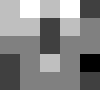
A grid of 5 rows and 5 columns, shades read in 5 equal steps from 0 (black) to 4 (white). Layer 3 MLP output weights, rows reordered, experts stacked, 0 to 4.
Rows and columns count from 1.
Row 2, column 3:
1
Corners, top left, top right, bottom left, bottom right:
3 1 1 1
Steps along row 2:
same down up down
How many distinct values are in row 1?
3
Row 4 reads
1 2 3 2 0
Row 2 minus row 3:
1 1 0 1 0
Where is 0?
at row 4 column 5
